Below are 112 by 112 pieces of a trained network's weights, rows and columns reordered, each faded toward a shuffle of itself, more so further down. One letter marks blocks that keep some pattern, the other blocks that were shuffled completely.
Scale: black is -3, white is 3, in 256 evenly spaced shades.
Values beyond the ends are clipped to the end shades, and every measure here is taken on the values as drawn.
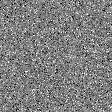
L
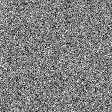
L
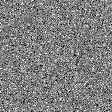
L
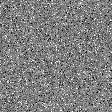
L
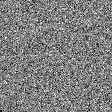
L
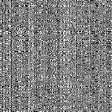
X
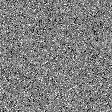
L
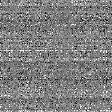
X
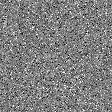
L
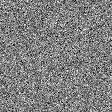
L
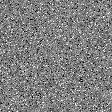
L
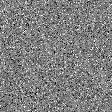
L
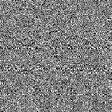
X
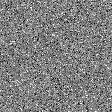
L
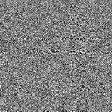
X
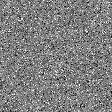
L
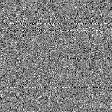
X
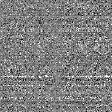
X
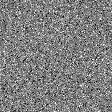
L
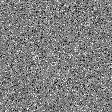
L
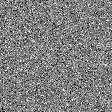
L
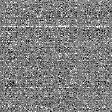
X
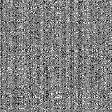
X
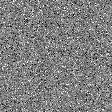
L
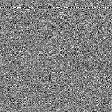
X
